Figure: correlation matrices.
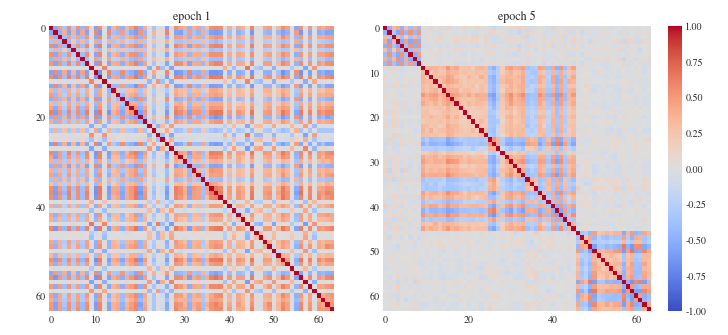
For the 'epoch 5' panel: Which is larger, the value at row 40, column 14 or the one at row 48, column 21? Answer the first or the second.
the first
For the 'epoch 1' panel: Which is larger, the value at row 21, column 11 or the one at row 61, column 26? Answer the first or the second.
the first
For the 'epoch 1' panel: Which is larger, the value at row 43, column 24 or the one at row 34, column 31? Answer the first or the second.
the second
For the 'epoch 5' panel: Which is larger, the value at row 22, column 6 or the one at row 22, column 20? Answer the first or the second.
the second
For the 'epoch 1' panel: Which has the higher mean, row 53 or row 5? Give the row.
53
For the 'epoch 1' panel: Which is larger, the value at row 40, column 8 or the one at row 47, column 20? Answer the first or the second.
the first
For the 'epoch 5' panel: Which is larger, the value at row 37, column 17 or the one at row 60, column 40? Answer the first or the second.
the first
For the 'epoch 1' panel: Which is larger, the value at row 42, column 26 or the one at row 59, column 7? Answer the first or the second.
the second
